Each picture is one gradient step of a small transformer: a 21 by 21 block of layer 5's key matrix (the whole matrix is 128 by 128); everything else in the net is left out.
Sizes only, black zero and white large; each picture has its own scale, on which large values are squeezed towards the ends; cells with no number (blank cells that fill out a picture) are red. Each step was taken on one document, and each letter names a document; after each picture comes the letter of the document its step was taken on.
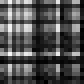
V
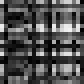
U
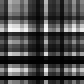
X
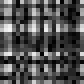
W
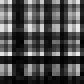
V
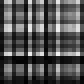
V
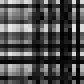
U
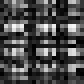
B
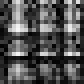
V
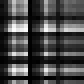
X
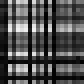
W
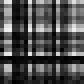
V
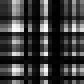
X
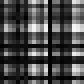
U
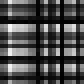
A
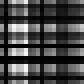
A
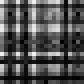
W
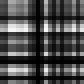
X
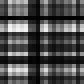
X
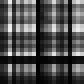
V
